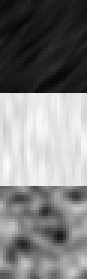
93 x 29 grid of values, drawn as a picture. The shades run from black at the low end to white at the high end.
The table splits into 3 rows of 1 panel. Panel 1,1: very low, slanting up to the right, faint in contrast. Panel 2,1: very high, streaked downward, faint in contrast. Panel 3,1: middling, blotchy, strong in contrast.
